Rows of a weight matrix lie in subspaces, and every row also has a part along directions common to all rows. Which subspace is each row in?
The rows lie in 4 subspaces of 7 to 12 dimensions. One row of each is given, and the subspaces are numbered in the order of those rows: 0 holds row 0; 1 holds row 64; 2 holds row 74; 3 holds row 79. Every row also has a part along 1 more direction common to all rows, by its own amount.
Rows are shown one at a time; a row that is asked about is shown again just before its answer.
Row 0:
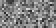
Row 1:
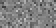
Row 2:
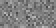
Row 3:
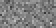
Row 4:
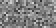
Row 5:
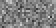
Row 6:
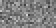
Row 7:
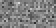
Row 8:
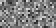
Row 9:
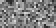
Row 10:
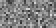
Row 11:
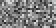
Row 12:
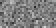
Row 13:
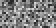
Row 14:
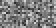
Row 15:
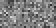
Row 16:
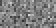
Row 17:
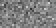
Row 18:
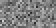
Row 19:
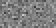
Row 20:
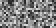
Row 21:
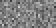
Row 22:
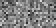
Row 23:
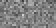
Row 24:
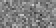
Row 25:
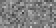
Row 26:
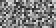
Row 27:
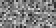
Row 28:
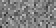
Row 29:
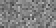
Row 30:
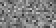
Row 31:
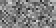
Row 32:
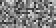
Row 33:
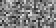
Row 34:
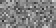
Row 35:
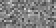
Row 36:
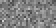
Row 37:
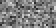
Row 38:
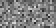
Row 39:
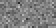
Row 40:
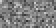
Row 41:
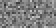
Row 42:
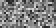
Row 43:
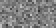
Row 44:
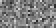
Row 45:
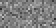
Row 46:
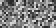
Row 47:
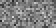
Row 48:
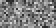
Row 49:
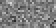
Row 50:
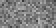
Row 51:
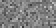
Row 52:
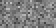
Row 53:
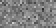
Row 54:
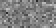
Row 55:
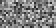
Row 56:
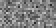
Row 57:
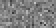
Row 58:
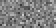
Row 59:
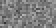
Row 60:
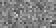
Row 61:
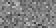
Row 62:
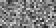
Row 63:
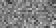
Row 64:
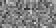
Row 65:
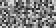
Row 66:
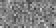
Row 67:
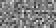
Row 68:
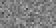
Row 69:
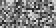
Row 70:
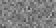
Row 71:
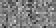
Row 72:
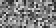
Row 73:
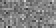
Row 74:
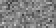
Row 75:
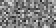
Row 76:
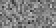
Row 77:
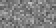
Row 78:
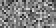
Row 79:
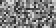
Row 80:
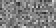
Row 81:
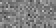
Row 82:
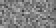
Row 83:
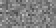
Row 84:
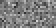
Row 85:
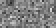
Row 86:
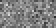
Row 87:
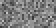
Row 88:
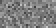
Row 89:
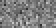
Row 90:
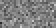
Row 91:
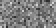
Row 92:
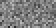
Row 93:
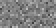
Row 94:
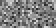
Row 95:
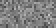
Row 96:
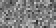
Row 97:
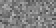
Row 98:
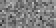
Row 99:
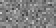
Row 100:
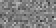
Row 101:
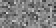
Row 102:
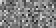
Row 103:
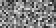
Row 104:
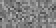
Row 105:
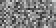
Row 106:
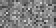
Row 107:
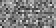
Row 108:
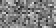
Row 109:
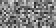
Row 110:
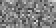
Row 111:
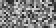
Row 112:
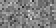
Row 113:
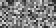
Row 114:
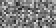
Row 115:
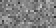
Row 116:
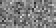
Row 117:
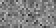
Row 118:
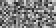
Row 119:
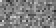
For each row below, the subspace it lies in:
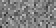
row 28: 1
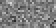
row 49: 2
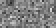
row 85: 2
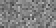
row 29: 0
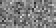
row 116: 1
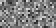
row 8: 0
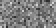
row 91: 2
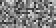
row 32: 1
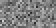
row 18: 3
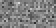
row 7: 2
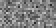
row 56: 3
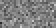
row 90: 0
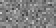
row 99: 3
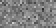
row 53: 0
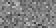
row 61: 2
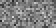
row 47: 3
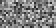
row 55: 2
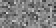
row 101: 0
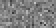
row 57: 1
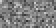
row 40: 2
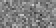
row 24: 1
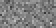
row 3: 1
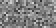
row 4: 0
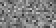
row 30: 1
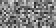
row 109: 1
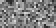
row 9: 1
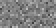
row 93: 0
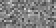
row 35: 2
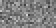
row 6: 3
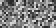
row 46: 0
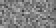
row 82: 1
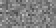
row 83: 3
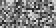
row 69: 2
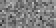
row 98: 2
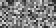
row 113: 1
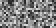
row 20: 1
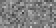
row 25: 2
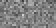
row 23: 1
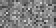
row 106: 1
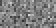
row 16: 3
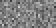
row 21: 3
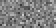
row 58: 2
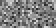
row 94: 2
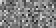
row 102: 0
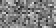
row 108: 0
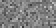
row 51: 0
